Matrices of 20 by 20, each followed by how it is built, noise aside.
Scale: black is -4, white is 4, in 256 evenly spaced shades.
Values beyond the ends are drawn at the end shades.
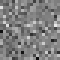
noise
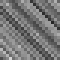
Toeplitz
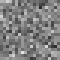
noise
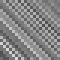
Toeplitz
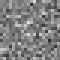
noise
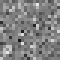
noise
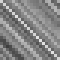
Toeplitz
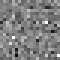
noise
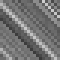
Toeplitz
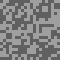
noise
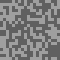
noise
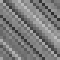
Toeplitz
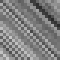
Toeplitz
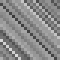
Toeplitz
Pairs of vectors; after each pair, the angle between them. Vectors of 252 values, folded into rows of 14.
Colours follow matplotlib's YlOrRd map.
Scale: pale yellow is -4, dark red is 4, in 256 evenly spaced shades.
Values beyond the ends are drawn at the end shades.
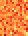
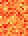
orthogonal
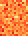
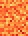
partly aligned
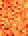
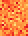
nearly parallel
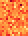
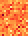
orthogonal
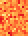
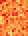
nearly opposite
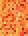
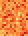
nearly parallel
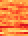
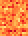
partly opposed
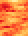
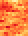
nearly parallel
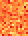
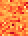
nearly opposite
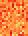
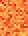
orthogonal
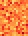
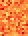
nearly parallel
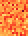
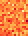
nearly opposite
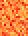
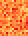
orthogonal
